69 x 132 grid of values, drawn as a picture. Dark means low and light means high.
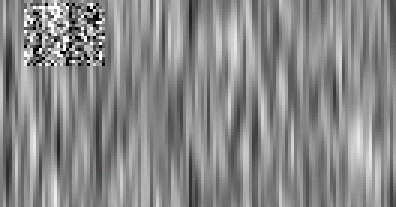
Slope: none. Grain: streaks running down. Roughest part: top left. Odd patch: rougher, in the top left.
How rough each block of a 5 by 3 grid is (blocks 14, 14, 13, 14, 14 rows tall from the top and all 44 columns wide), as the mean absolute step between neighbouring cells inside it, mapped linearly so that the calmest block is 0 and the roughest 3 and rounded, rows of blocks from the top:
300 / 200 / 000 / 000 / 000
